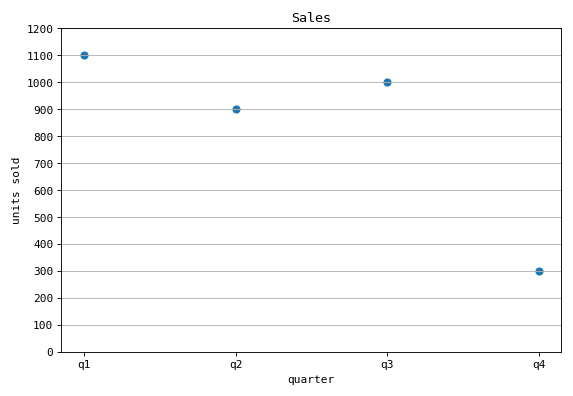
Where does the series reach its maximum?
q1
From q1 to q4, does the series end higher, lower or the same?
lower
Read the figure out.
Title: Sales
x-axis: quarter, ticks q1 q2 q3 q4
y-axis: units sold, ticks 0 100 200 300 400 500 600 700 800 900 1000 1100 1200
Values:
1100 900 1000 300
